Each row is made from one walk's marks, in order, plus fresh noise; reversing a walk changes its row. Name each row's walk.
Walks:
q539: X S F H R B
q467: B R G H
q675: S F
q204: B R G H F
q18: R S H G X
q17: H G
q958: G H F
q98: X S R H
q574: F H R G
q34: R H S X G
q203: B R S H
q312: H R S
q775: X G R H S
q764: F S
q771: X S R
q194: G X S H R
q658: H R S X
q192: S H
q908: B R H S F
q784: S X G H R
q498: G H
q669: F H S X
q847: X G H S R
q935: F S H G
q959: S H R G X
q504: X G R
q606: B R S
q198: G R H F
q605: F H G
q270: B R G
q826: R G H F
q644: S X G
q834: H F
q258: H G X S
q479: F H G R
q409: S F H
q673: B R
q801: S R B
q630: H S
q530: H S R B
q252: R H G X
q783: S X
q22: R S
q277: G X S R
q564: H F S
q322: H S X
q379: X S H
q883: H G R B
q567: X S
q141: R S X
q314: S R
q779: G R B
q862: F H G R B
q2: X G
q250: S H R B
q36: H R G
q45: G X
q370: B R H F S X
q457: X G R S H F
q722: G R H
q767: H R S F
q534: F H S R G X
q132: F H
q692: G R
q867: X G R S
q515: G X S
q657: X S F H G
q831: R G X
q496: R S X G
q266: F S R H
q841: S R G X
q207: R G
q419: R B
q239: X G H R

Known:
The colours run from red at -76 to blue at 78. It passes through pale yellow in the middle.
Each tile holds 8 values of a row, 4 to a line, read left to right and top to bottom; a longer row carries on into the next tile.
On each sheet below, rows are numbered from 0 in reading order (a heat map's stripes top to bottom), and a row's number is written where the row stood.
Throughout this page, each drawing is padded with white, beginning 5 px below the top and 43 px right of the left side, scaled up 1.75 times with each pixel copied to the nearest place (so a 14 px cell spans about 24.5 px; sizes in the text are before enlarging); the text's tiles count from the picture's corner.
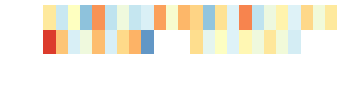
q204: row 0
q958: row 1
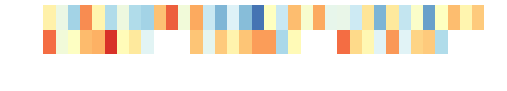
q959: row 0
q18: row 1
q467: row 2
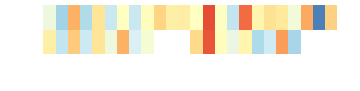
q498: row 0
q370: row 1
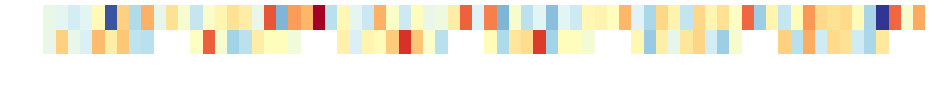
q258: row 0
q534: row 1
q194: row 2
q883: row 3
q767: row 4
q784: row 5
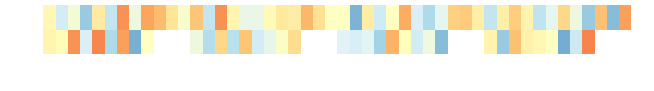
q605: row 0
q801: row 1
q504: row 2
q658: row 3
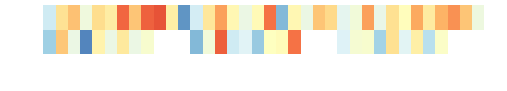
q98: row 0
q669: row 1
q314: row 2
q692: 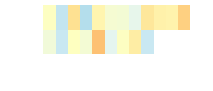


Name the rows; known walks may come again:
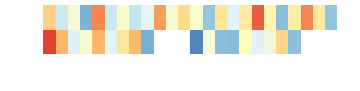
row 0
q204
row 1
q775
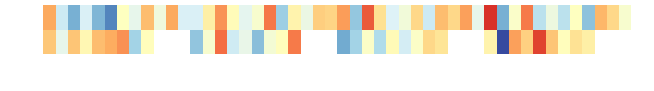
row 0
q18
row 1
q669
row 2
q530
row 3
q250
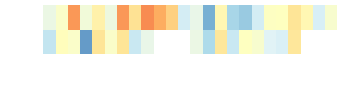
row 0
q771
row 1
q22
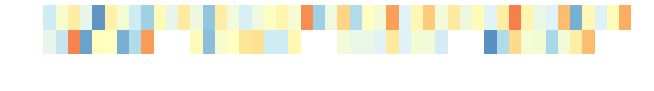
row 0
q496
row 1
q312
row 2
q834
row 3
q322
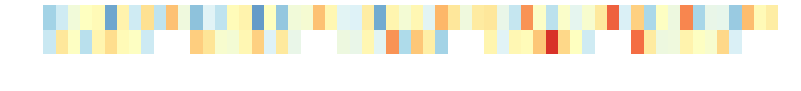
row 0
q515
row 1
q831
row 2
q673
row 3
q194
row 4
q826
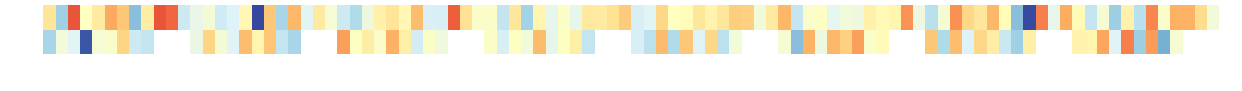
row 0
q847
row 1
q258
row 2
q574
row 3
q692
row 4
q675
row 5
q192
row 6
q784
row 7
q605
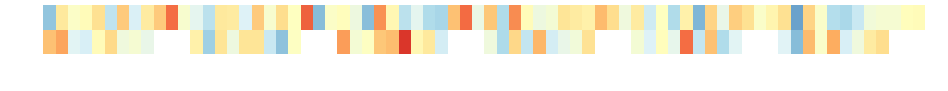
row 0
q841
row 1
q767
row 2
q959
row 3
q801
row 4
q17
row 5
q419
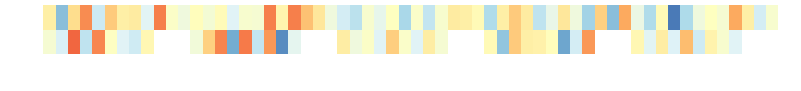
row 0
q539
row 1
q657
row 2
q207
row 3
q658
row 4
q606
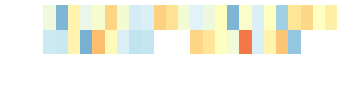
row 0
q2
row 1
q270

